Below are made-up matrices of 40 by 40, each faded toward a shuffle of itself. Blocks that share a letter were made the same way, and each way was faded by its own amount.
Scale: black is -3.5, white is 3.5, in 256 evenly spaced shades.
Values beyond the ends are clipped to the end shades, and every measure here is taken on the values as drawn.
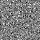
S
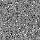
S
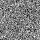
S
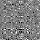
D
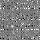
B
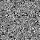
S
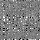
B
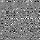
B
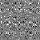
D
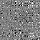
B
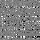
B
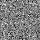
S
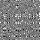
D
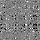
B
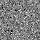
S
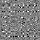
D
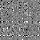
D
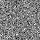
S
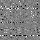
B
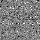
S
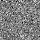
S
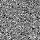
S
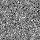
S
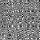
D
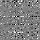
B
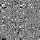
B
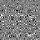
D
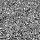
S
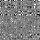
D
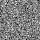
S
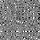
D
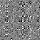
D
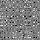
D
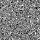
S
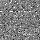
S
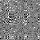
D
